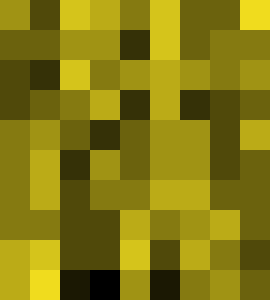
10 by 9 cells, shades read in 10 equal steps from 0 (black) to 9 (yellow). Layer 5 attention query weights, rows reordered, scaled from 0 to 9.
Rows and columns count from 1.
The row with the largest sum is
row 1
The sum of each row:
54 44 48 37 43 43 47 45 47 39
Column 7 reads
4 4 6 2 6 6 7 6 7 5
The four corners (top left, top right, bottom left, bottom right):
6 9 7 4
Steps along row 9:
up down same up down up down down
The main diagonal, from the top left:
6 4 8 7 4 6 7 7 3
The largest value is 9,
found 2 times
